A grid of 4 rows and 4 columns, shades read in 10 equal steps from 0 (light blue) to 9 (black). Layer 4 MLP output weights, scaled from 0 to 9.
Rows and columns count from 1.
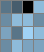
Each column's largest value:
4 5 9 3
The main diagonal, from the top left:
4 1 0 2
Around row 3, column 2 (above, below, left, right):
1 1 2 0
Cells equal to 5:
1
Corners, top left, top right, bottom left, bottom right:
4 1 3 2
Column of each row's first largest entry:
3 1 2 1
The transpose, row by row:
4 3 2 3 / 5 1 4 1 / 9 1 0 2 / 1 3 1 2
